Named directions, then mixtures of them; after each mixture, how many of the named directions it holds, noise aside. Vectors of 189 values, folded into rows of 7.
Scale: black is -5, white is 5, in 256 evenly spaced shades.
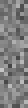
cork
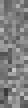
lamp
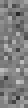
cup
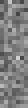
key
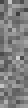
one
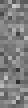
three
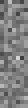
one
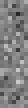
one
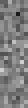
three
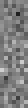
two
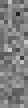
two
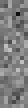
two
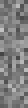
two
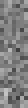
two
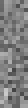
one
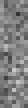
two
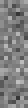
one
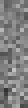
one
